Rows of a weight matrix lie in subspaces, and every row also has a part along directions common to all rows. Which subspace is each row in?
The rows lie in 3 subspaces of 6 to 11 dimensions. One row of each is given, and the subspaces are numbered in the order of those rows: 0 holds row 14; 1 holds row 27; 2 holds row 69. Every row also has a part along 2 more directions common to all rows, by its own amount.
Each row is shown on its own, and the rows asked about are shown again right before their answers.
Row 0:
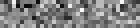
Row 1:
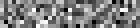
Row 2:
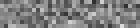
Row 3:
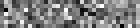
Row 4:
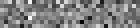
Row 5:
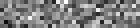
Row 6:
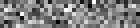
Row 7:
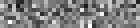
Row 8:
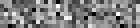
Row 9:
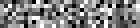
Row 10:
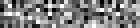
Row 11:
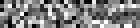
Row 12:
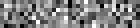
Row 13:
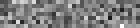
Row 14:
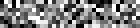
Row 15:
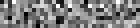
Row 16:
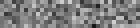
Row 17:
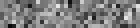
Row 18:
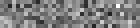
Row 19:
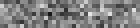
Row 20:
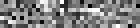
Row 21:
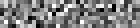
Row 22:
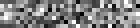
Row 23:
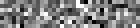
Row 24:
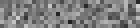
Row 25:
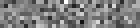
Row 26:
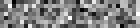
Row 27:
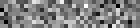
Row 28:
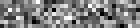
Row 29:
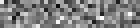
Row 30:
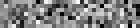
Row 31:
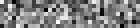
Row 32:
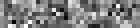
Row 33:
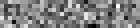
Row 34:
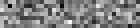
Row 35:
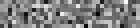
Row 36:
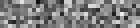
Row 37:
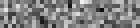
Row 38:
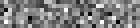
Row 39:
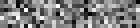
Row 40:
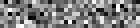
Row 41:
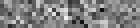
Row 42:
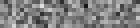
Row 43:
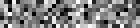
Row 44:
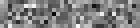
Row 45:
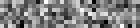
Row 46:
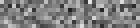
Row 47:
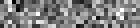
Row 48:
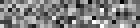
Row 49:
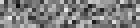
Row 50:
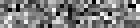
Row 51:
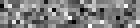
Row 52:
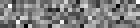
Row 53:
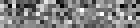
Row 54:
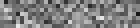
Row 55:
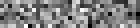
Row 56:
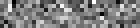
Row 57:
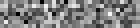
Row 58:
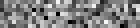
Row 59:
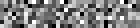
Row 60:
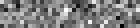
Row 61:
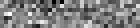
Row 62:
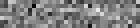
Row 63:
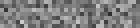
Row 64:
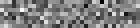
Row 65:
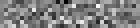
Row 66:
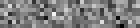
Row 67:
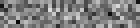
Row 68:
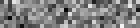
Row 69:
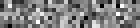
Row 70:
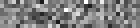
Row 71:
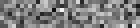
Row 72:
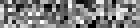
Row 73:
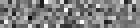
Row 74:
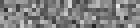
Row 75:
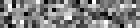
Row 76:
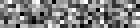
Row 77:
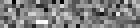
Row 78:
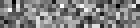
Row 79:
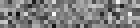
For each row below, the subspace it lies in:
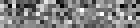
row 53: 2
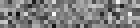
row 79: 2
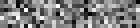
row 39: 2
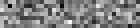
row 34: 2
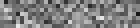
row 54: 0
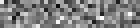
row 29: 0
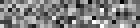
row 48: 0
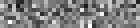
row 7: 2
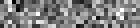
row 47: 2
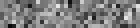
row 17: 2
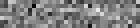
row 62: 2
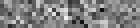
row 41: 2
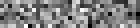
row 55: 1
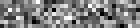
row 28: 0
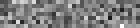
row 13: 2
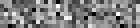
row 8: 2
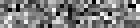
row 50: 0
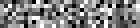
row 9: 1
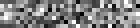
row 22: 1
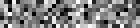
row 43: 2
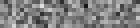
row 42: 1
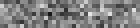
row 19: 1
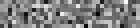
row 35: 1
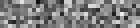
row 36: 2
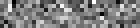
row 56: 0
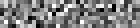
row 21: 1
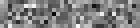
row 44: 2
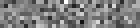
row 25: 1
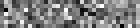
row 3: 1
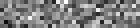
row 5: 1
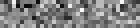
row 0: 2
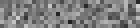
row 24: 1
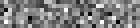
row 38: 1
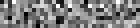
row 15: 0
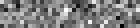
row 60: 0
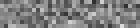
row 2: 1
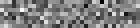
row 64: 1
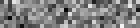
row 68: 0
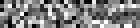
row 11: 0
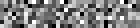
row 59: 1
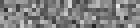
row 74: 2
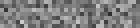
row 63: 1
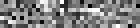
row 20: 2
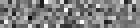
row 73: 1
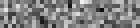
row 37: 2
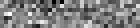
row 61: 2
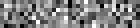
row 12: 2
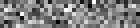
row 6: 0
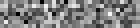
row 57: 1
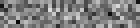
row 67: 1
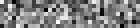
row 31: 0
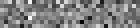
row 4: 1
